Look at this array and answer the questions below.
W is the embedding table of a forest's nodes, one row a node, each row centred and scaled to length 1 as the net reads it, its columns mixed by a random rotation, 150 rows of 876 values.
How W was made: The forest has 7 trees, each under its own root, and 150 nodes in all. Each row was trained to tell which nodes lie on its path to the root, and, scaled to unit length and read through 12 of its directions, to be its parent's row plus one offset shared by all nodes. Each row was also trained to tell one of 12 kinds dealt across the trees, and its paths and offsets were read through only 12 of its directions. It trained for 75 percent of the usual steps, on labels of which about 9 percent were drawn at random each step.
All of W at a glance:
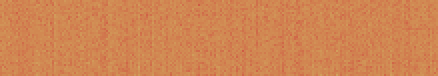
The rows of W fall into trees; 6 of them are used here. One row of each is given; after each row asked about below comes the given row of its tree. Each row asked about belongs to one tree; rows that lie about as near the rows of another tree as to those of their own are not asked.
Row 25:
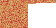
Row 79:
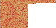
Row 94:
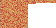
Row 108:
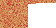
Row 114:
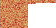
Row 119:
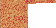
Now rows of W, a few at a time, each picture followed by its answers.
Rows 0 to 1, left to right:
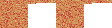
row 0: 79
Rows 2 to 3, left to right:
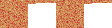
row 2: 119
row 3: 25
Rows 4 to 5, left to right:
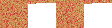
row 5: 79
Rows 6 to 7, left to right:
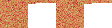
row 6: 25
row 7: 114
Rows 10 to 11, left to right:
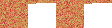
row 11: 79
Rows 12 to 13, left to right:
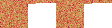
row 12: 25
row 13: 108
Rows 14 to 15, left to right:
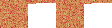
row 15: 25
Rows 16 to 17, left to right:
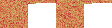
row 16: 94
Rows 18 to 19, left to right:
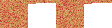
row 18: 108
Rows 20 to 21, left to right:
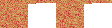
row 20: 79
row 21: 79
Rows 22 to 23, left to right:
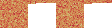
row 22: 108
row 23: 94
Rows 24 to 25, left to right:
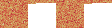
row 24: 25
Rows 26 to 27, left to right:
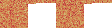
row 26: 79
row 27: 25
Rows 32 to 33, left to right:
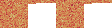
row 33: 25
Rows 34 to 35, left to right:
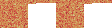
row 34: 79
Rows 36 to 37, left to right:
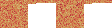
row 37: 94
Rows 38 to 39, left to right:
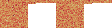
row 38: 25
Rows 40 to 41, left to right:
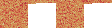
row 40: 25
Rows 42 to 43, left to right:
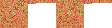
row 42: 114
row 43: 94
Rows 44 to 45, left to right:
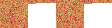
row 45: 119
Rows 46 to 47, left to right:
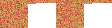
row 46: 114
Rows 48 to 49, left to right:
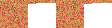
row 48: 108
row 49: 114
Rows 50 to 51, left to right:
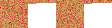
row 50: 25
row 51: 108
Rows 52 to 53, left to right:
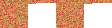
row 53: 79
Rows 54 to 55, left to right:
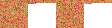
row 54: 94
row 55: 25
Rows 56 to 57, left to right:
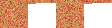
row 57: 79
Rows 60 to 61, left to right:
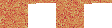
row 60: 79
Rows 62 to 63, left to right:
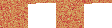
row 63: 119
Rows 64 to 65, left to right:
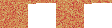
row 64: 79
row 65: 119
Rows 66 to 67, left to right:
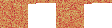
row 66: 79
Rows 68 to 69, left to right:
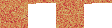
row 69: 119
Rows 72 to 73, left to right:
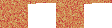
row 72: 108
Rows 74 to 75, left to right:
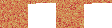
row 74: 108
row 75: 114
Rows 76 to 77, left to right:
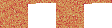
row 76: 25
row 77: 94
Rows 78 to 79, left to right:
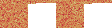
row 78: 108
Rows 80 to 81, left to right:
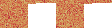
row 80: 79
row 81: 25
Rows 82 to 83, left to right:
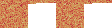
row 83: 79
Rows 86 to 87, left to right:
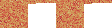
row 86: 108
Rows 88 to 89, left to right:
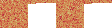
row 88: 108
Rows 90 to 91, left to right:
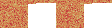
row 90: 94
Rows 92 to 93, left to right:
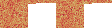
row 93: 79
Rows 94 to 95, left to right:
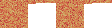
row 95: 114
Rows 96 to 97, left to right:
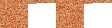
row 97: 94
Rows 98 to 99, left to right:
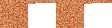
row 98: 25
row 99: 108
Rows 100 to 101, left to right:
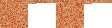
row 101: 94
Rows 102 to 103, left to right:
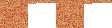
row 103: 94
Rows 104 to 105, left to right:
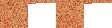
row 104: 108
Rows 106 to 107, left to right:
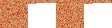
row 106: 25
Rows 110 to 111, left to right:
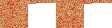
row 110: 79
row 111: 94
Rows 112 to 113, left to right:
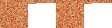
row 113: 79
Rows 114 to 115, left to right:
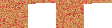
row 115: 25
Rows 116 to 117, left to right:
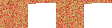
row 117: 79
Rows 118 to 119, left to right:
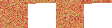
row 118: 25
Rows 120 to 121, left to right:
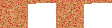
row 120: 94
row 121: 94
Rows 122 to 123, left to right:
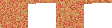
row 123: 119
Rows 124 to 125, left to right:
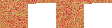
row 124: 119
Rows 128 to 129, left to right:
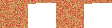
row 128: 94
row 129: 108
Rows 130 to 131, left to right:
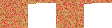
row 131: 119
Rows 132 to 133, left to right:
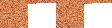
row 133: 108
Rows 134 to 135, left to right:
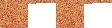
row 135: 79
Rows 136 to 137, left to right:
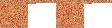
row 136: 94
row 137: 79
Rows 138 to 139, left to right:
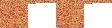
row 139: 79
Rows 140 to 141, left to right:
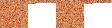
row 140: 94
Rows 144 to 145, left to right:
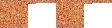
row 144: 94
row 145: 79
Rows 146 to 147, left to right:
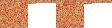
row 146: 108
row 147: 114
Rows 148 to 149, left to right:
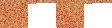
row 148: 108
